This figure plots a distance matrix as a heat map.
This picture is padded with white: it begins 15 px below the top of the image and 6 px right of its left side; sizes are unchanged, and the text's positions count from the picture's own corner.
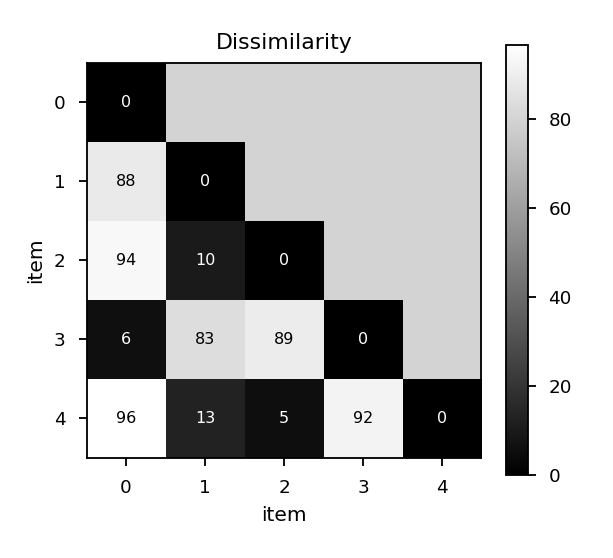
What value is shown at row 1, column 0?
88
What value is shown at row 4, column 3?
92
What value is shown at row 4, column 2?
5
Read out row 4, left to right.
96 13 5 92 0
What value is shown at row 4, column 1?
13
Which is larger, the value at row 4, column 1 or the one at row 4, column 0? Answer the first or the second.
the second
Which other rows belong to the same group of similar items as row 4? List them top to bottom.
1, 2
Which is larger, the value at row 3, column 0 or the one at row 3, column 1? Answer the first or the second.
the second
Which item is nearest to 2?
4
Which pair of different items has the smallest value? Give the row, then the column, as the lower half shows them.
4, 2
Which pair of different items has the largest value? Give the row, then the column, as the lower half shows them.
4, 0
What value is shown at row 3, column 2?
89
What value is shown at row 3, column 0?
6
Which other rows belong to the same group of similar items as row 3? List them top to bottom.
0
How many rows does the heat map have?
5
